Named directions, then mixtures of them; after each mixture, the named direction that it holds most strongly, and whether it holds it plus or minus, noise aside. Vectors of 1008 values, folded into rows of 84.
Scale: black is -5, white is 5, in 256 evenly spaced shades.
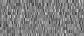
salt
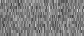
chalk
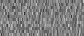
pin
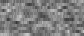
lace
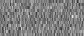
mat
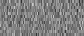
salt, minus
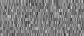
salt, plus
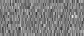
mat, plus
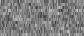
chalk, plus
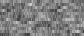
lace, minus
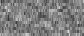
lace, plus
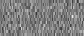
mat, plus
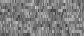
lace, minus
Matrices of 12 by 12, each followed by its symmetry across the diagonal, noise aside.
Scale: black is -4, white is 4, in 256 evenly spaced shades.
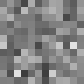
neither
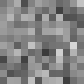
neither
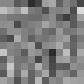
neither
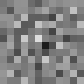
symmetric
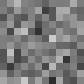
neither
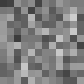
neither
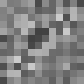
symmetric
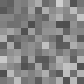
symmetric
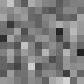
neither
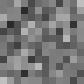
symmetric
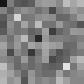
symmetric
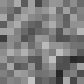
symmetric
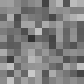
neither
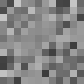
symmetric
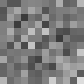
symmetric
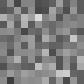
neither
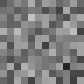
symmetric
